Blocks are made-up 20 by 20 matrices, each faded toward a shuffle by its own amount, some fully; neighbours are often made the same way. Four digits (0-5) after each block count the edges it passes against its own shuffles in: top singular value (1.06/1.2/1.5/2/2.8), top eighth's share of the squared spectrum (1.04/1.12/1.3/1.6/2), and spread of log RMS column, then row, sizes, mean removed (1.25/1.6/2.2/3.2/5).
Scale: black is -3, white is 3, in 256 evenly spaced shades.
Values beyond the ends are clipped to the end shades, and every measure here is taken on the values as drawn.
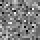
0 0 0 1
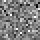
0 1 0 0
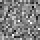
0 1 0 0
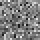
0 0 0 0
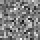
1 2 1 0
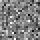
0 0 0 0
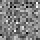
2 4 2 1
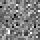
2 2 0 0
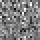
2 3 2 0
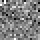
0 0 0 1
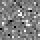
0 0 0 0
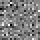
2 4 1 1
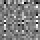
3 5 2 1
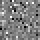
0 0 0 0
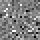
2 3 0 1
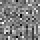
2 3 0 0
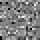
3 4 1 1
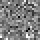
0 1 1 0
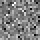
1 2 0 0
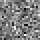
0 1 1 0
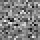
0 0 0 1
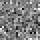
0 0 0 1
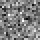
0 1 0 0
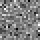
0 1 1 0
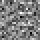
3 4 1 1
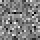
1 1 0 1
